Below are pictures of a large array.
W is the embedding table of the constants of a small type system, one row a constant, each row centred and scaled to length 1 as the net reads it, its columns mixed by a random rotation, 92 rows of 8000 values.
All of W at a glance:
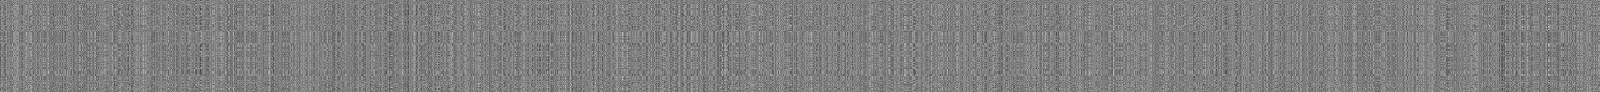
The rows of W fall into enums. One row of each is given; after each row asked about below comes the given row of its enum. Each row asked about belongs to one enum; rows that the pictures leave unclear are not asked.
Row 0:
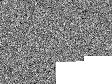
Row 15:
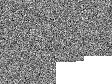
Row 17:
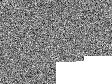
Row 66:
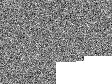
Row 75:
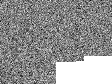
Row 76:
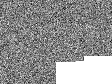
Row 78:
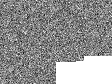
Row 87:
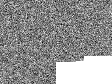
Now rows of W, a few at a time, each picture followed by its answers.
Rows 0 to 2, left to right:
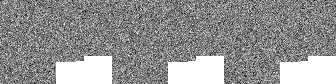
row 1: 78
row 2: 75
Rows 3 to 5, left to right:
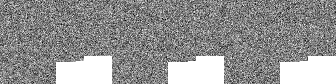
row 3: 87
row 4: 15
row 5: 76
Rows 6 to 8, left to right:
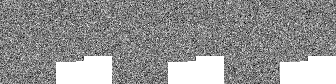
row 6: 66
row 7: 76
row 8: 0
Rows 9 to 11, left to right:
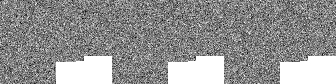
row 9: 0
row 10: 66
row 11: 78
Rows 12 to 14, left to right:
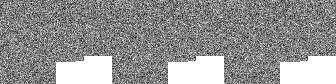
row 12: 76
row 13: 66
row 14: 66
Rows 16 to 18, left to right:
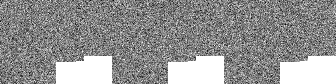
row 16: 75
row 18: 87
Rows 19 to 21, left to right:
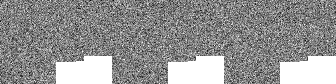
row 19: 75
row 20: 17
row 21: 76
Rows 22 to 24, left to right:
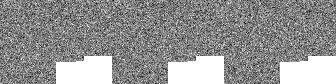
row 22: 66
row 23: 17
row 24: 0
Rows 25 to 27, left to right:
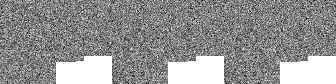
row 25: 15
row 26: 75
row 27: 75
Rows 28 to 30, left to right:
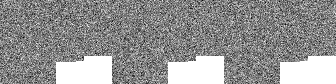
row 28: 66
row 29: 75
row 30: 87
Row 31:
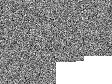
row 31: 15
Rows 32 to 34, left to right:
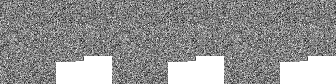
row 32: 76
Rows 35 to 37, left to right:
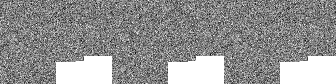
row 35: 76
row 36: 78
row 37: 76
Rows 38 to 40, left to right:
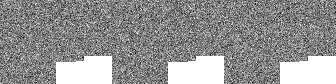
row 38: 66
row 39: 78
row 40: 76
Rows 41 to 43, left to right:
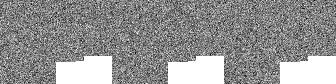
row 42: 78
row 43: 75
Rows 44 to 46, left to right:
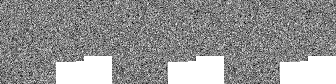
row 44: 75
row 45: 0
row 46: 0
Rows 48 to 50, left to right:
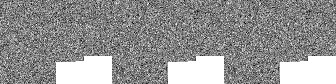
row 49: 0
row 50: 0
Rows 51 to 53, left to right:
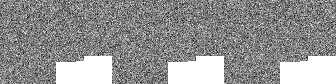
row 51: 78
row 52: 76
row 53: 66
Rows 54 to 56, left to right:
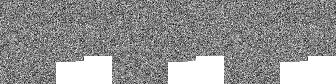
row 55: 87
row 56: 76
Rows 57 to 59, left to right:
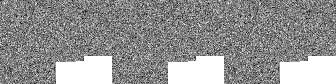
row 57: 0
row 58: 66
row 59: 0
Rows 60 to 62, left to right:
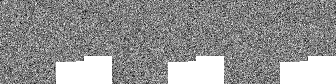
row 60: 0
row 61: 75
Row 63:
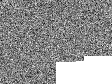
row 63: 17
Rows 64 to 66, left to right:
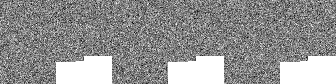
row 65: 0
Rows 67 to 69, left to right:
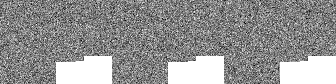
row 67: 76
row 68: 15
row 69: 0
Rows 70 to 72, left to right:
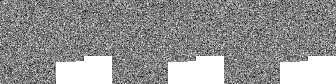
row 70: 0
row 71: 17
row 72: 17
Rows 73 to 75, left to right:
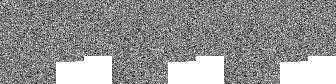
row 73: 17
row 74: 75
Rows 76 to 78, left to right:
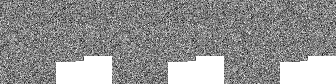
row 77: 76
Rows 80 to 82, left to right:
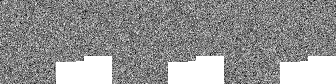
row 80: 0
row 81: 78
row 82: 75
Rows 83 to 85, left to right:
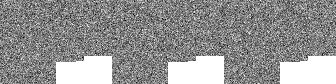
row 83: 66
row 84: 15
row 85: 78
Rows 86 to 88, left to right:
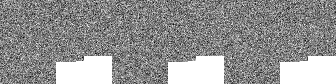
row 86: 66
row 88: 76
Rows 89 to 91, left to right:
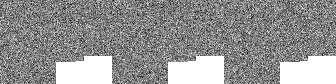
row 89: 76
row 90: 17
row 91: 78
